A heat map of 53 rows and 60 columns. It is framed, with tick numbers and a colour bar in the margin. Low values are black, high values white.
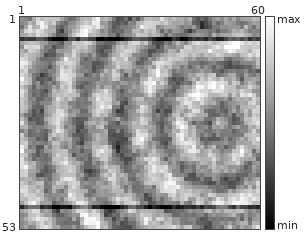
Overall the values sit about 60% of the way up the scale. Concentric rings centre on the middle right. The ninth with the highest average is the middle right. No overall slope runs across the table. Rows 6 and 48 differ from the rows beside them.
